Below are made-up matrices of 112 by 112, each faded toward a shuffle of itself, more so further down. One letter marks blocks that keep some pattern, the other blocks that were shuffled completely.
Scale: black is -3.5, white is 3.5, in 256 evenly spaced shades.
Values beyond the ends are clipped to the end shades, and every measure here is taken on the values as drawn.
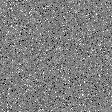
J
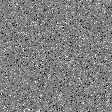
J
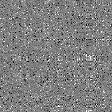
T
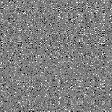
T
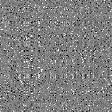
T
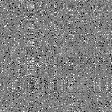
T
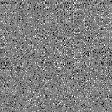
T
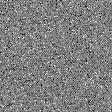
J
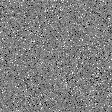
J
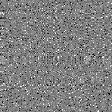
T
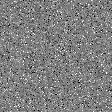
J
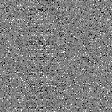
T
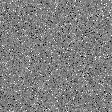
J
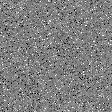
J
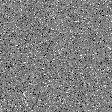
J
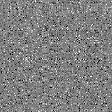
T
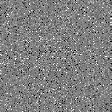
T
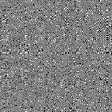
T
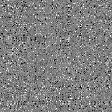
T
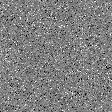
J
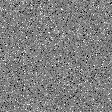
J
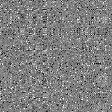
T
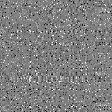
T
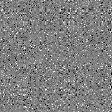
T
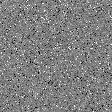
J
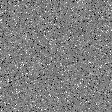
J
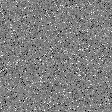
J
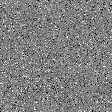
J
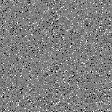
T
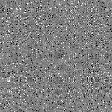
T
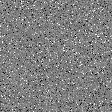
J
